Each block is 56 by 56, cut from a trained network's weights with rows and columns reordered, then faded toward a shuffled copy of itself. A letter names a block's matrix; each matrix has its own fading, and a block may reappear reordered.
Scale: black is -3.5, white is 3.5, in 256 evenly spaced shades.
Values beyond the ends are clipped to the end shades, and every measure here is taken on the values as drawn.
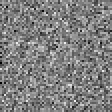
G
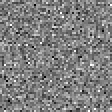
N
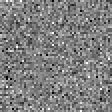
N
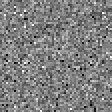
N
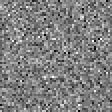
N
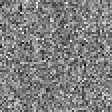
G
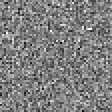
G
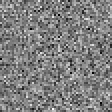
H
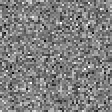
H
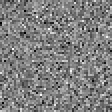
N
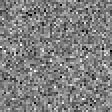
N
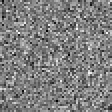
G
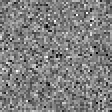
N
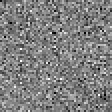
H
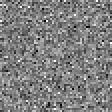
N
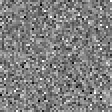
N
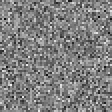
G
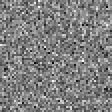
H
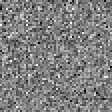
N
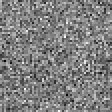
G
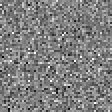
N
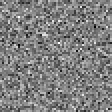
H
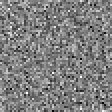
H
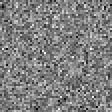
G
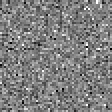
N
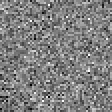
H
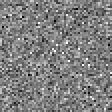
N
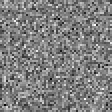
G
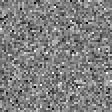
N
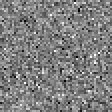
N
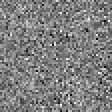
H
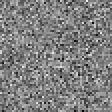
H
